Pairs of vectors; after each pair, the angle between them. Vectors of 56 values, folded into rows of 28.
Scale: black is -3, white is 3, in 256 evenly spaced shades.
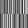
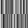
partly opposed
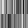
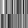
nearly parallel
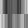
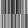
partly aligned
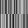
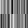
partly opposed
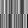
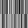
orthogonal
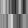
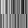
partly aligned
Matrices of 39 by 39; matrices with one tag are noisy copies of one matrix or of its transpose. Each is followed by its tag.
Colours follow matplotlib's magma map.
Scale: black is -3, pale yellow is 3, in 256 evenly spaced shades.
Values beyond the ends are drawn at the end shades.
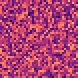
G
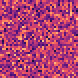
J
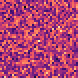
G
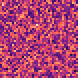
G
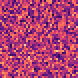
G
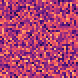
J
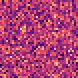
J
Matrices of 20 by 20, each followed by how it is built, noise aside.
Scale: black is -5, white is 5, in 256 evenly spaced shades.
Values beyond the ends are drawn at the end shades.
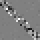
banded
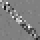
banded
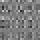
low rank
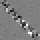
banded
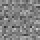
low rank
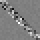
banded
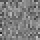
low rank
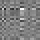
low rank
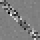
banded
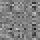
low rank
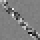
banded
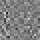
low rank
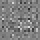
low rank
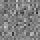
low rank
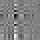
low rank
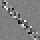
banded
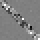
banded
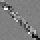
banded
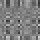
low rank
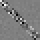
banded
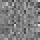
low rank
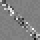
banded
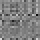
low rank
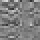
low rank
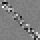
banded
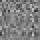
low rank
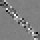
banded
